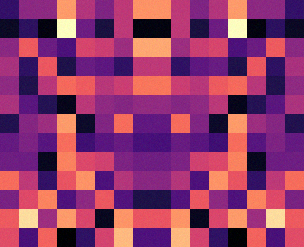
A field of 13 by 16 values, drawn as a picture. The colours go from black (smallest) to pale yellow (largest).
Odd rows or columns: none. Calmest part: centre. Average level on the scale: 40%. Mirror symmetry: left to right.
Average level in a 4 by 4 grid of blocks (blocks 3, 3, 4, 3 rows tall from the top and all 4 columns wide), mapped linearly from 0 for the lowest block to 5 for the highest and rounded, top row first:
1331 | 0330 | 2112 | 5335
